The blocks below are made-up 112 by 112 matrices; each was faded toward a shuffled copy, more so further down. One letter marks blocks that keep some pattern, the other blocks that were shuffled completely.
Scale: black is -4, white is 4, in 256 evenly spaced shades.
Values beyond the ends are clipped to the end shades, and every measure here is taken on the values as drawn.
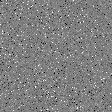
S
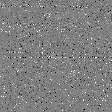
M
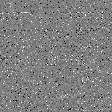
M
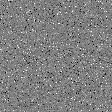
S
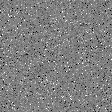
S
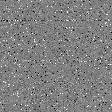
M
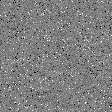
S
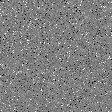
S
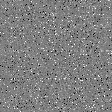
M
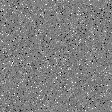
S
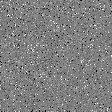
M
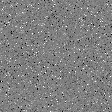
S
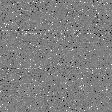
M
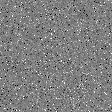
S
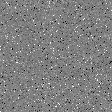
S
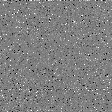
M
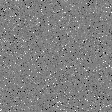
S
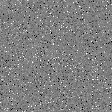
M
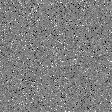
S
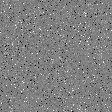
S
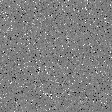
S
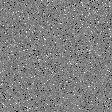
S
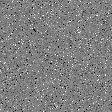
S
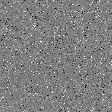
M
